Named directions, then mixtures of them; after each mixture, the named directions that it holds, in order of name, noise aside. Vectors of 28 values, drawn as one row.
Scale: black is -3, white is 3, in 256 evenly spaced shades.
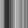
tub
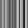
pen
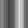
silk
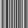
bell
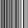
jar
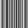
bell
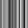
pen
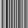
bell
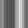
silk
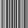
bell, pen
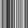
bell, silk, tub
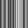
bell, pen, silk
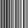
jar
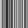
bell, tub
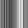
jar, silk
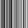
jar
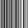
jar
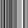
jar, pen, silk
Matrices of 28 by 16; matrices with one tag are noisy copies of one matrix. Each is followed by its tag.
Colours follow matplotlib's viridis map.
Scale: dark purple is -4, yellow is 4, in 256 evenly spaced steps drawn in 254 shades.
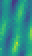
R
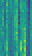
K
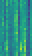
K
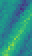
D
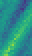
D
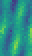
R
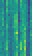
K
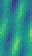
R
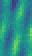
R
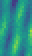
R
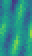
R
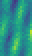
R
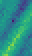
D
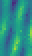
R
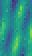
R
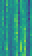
K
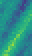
D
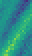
D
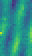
R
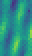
R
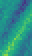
D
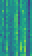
K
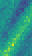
D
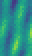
R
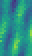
R
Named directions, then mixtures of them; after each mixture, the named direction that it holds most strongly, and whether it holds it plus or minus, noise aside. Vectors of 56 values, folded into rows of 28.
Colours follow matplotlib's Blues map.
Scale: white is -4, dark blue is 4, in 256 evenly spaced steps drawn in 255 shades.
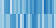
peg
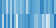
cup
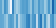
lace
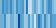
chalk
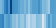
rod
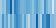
lace, minus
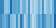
peg, minus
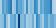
chalk, plus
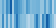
cup, minus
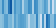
lace, minus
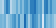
peg, plus
